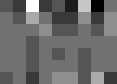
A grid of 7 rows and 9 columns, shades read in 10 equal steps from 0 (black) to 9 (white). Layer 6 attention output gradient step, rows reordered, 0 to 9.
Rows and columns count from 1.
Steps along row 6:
same down up same same down up same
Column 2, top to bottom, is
2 3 4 4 4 4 4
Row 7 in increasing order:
2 2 3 3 4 4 5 5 6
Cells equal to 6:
2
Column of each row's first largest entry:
3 3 4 1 1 1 8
